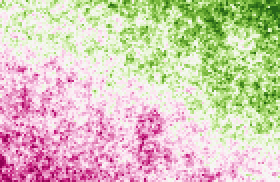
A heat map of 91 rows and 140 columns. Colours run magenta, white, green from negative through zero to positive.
Mirror symmetry: none. Slope: up to the top right. Ninth with the lowest average: bottom left. Ninth with the highest average: top right. Grain: blotchy.
